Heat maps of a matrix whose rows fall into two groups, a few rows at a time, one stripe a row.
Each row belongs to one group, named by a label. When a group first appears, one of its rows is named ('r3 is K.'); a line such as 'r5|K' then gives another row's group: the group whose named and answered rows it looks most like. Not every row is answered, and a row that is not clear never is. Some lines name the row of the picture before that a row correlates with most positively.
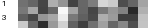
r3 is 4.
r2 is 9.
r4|9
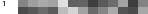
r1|9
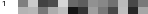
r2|9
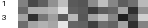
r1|4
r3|4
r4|9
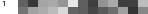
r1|4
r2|9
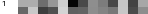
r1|9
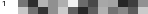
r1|4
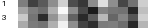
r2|9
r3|9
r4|9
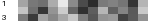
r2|9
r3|4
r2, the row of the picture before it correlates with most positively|3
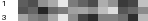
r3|9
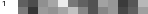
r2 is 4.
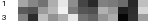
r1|9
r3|4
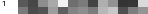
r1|4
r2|4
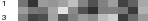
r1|4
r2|9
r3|4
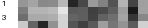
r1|9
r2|9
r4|9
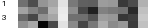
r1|4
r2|9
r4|9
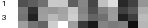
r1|4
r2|4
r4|9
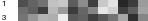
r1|4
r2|4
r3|9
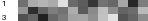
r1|9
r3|4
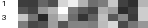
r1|4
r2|4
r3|9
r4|4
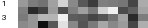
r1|9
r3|9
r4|9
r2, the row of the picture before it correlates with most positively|4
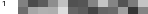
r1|4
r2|9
